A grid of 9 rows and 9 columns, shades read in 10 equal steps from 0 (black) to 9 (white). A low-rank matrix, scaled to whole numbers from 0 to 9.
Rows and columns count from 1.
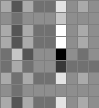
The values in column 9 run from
4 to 5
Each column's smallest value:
4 3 3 4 4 0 4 4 4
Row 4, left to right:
6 3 6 4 4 9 5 6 5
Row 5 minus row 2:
-1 3 -2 0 0 -7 0 -1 0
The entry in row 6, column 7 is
4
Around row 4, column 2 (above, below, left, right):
3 7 6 6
